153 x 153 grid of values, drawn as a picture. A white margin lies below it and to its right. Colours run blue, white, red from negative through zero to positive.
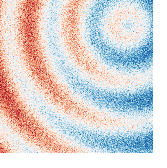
Overall the values sit about 50% of the way up the scale. The histogram is bell-shaped. Rings spread out from the top right. There is an overall slope up to the left. No single row or column stands out from its neighbours.
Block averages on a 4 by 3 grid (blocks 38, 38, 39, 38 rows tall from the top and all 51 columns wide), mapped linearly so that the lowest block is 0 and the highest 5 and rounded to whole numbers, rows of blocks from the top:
532 | 530 | 530 | 520
